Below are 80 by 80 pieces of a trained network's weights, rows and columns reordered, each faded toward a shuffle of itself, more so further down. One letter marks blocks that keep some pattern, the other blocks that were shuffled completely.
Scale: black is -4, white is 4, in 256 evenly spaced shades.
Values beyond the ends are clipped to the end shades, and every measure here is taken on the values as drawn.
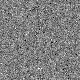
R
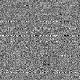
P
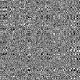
P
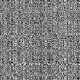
P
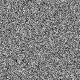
R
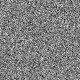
R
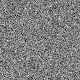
R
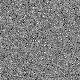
R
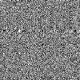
P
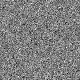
R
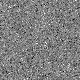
R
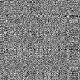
P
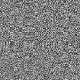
P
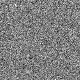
R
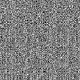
P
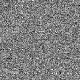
P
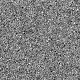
R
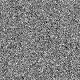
R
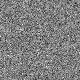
R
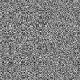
P
